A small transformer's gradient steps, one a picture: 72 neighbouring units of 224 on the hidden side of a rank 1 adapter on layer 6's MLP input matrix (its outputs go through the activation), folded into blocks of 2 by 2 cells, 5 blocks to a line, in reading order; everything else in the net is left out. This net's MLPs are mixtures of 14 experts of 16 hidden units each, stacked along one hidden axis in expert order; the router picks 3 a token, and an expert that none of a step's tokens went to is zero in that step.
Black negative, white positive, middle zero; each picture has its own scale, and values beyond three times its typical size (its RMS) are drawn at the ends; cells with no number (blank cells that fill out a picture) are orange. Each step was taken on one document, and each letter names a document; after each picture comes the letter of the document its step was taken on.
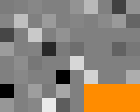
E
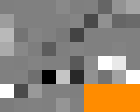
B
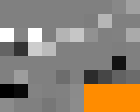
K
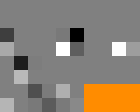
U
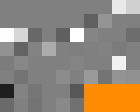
K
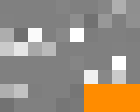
K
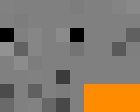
U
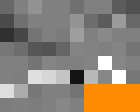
B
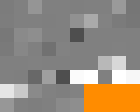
B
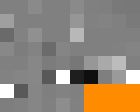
B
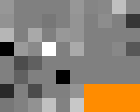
E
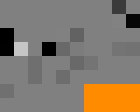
E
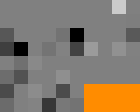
U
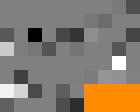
K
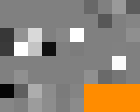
K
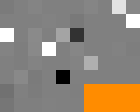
E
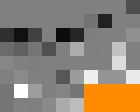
K
